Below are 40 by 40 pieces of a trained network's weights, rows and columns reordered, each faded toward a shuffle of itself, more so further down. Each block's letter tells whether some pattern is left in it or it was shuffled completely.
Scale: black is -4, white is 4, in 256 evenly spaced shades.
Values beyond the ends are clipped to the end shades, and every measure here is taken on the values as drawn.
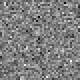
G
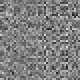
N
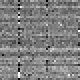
N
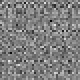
N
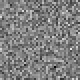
G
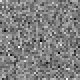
G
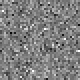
G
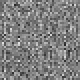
N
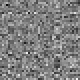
N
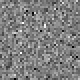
G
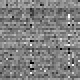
N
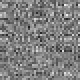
N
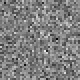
G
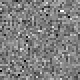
G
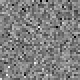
G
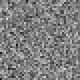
G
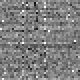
N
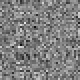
N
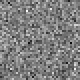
G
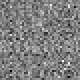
N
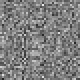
N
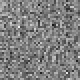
N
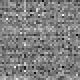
N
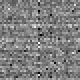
N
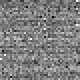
N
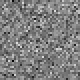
G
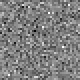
G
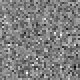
G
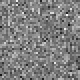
G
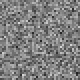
G
